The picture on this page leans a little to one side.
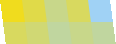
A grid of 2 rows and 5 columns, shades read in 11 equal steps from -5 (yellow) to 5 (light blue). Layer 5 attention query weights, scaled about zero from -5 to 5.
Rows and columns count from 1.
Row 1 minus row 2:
-3 -2 -1 -2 4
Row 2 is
-2 -1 1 0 1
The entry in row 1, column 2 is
-3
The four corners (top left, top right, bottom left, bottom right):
-5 5 -2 1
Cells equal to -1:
1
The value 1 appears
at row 2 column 3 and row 2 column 5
